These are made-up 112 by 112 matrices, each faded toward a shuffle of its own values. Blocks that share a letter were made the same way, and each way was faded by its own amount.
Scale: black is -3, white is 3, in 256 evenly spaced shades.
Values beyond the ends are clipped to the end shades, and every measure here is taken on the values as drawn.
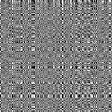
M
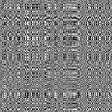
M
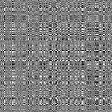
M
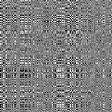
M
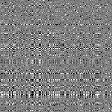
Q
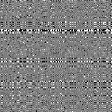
Q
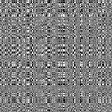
M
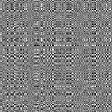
M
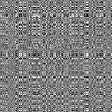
M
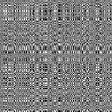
M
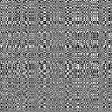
M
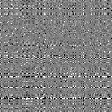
Q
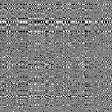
Q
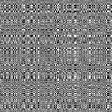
M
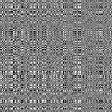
M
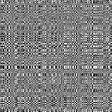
M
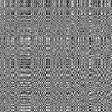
M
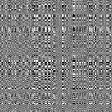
M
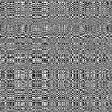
M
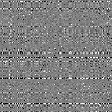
Q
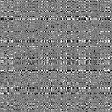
Q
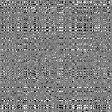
Q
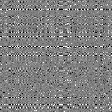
Q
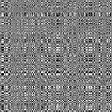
M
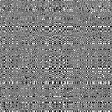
Q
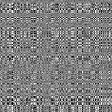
M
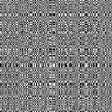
M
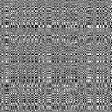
M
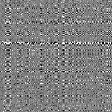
Q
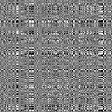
M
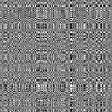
M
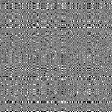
Q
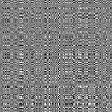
M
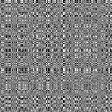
M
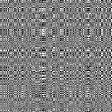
M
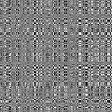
M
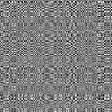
M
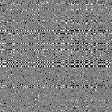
Q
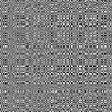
M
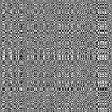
M
